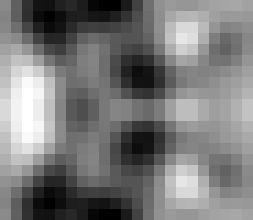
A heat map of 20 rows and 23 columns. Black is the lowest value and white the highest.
Ninth with the highest average: middle left. Lone odd cells: none. Stripes: none. Grain: blotchy. Mirror symmetry: top to bottom. Slope: none.
